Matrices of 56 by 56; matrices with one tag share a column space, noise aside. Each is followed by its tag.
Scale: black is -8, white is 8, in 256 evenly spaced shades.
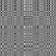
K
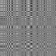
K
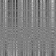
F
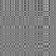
K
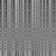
F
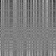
F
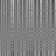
F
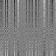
F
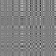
K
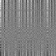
F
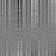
F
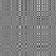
K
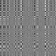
K
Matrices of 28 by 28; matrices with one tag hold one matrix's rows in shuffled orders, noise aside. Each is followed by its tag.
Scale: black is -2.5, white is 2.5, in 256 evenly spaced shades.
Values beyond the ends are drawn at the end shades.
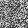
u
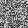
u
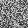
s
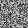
s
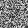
u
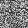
u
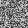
u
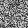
u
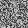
s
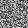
s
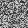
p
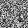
s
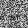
u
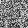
u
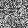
u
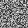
s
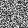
s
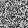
u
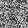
u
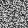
p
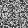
p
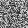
u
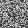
p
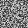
s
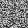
p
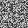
p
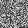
s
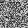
u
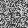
u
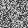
s
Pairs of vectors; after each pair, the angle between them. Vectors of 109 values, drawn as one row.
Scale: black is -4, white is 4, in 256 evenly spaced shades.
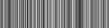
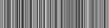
partly aligned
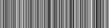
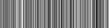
nearly parallel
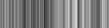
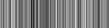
partly aligned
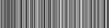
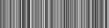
partly opposed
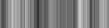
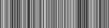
partly opposed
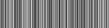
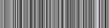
orthogonal
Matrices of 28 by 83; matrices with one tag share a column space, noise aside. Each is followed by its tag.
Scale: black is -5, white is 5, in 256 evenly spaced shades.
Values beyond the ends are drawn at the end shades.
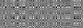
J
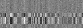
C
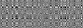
J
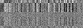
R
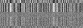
R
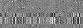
C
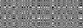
J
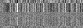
R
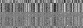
R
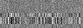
C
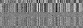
R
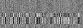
C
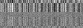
R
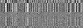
R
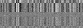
R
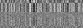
R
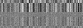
R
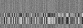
C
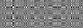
J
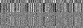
R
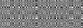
J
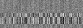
C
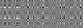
J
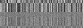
R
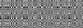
J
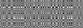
J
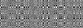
J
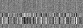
C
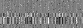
C
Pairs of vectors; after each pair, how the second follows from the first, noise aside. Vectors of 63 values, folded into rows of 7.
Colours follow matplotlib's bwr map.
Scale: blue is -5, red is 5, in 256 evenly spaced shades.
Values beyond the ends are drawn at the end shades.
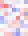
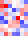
scaled up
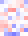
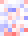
negated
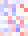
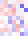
negated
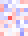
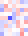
negated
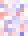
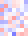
shuffled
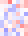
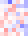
negated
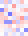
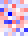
scaled up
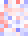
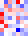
scaled up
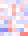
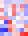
scaled up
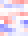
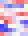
scaled up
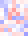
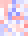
negated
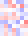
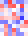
scaled up
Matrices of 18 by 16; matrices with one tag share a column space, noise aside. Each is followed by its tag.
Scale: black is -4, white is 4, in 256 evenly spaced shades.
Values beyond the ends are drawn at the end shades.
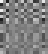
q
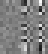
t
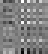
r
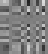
t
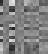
t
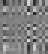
t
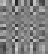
t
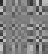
t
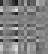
t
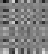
r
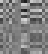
q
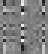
t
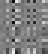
r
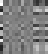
t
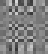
t
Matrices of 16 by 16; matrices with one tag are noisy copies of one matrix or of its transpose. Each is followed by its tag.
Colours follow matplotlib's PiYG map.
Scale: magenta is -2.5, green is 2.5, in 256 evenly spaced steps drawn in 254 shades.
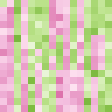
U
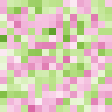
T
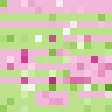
U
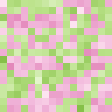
T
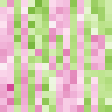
U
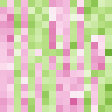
U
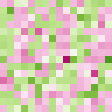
T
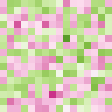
T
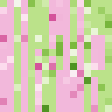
U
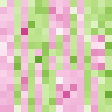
U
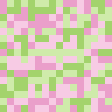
T
